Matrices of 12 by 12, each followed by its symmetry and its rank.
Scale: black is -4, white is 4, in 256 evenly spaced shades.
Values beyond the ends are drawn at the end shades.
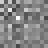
symmetric, rank two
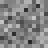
neither, full rank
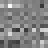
neither, rank two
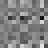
neither, rank two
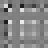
symmetric, rank one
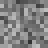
neither, full rank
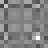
symmetric, rank two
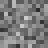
neither, full rank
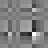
symmetric, rank one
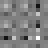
symmetric, rank one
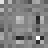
symmetric, rank two
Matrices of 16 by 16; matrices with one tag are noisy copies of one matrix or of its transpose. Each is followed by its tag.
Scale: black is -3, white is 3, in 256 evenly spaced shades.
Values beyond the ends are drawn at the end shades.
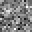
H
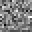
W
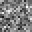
H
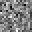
W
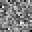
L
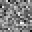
L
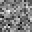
H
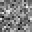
H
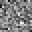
L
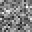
H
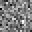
L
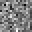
W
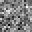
H
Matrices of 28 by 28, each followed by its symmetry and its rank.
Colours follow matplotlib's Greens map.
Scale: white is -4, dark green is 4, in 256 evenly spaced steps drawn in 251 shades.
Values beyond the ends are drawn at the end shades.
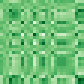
symmetric, rank two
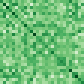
symmetric, rank five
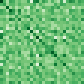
symmetric, rank five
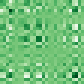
symmetric, rank two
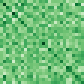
symmetric, rank five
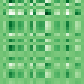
neither, rank one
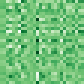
neither, rank three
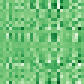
neither, rank three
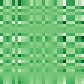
neither, rank one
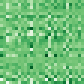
neither, rank three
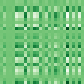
neither, rank one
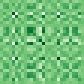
symmetric, rank two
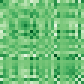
symmetric, rank two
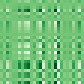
neither, rank one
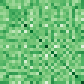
symmetric, rank five
